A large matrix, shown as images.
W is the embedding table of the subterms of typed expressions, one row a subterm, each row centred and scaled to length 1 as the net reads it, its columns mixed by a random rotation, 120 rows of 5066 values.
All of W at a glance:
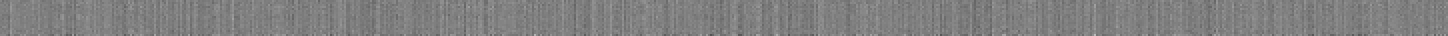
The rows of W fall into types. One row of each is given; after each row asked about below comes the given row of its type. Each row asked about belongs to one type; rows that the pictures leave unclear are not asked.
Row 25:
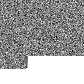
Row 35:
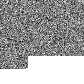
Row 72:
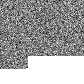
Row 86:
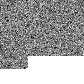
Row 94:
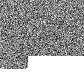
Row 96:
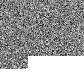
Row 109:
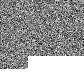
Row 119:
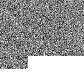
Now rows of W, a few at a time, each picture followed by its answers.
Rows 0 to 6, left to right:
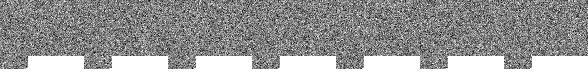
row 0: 94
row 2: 86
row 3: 25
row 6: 119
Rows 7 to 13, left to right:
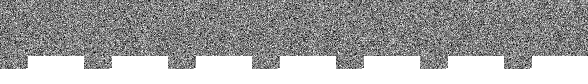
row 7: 119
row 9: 25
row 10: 25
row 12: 96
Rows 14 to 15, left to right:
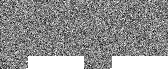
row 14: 109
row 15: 35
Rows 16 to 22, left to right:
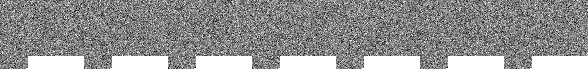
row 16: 72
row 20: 94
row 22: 96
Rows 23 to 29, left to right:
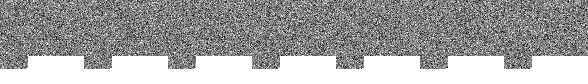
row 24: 72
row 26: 96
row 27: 119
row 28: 72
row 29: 86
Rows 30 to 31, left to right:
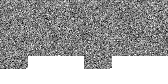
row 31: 72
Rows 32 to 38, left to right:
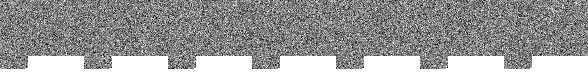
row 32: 94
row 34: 109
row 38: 96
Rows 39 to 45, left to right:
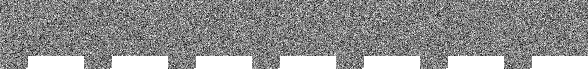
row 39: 94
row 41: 35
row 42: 96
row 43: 96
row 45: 35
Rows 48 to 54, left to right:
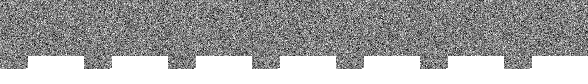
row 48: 94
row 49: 86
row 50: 86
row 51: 72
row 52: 94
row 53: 119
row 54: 72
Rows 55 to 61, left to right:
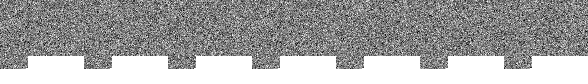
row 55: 35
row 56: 109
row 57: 119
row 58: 35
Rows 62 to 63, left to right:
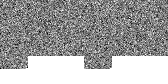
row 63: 94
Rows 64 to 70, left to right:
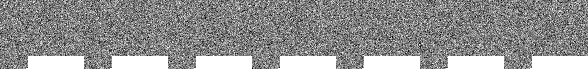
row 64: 35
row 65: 119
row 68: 25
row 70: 96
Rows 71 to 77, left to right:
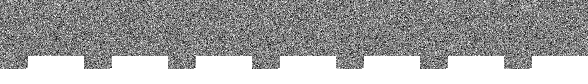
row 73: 25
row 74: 35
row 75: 94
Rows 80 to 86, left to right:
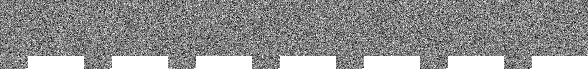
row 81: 86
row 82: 94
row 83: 119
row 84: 72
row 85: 35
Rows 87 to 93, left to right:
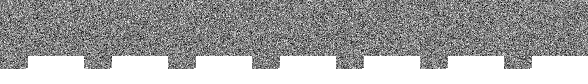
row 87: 72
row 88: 94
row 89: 35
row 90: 109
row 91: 119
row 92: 96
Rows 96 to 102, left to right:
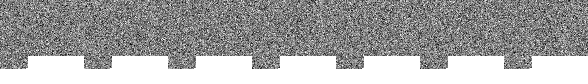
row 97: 94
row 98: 25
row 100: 119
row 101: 35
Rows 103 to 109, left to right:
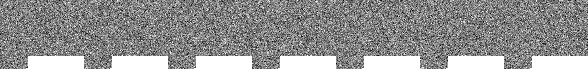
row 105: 72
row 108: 94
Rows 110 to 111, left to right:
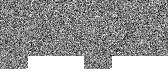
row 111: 72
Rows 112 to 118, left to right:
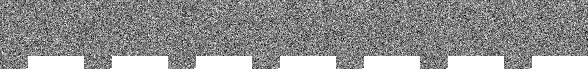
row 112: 72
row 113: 119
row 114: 96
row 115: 109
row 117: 86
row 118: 72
